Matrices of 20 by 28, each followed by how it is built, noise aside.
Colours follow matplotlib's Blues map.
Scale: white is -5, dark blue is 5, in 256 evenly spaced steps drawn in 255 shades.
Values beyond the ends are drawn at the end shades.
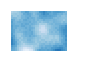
smooth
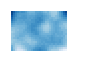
smooth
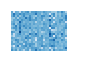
uneven columns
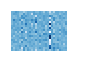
uneven columns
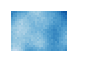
smooth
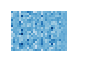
uneven columns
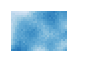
smooth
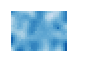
smooth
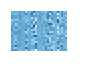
uneven columns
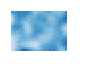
smooth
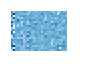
uneven columns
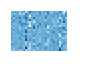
uneven columns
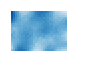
smooth
